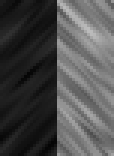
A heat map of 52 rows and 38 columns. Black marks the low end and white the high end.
The table splits into one row of 2 panels. Panel 1,1: very low, slanting up to the right, faint in contrast. Panel 1,2: middling, slanting down to the right.
